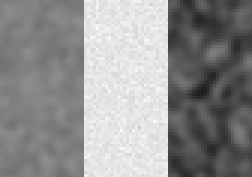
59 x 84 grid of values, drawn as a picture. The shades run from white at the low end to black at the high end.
The table splits into one row of 3 panels. Panel 1,1: middling, blotchy, faint in contrast. Panel 1,2: very low, fine-grained, faint in contrast. Panel 1,3: high, blotchy.
